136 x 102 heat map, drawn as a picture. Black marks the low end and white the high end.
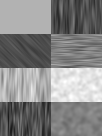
The table splits into 4 rows of 2 panels. Panel 1,1: high, flat. Panel 1,2: low, streaked downward. Panel 2,1: low, slanting down to the right, faint in contrast. Panel 2,2: middling, streaked across. Panel 3,1: high, streaked downward. Panel 3,2: very high, blotchy, faint in contrast. Panel 4,1: low, streaked downward. Panel 4,2: middling, blotchy, faint in contrast.
